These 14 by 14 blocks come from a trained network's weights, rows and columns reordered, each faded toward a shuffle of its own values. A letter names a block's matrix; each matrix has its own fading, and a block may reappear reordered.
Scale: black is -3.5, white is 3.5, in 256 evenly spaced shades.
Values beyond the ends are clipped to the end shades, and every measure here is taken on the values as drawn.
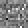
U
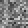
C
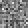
C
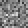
C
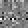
U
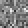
C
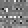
U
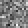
C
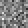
C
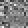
U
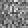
C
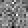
C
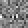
U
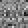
C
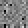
U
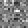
U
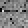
C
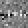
U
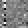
U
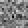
C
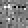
U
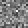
C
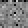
C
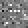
U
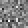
U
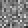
C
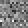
U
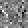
U
